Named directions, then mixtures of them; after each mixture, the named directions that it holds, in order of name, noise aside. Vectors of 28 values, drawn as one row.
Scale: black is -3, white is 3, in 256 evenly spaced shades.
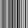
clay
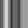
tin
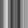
tin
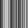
clay, tin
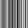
clay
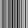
clay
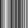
clay, tin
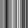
clay, tin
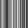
clay, tin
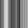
tin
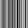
clay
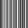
clay, tin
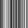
clay, tin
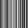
clay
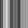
tin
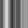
tin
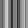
clay, tin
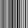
clay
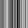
clay, tin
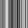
clay, tin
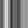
tin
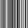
clay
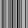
clay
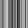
clay, tin
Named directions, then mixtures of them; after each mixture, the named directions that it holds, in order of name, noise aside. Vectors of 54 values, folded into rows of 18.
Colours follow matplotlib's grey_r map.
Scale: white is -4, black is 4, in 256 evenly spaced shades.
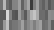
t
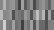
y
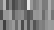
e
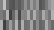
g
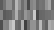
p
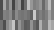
e, p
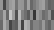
g, p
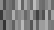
y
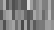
e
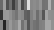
e, y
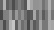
e, p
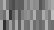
g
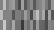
y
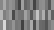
y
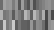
p, y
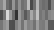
p, t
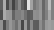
e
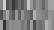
e, g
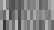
g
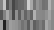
e, g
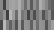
g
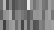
e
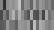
g, y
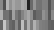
e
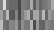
g, y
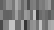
p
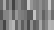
e, p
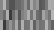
g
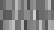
p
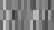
t, y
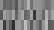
p, y
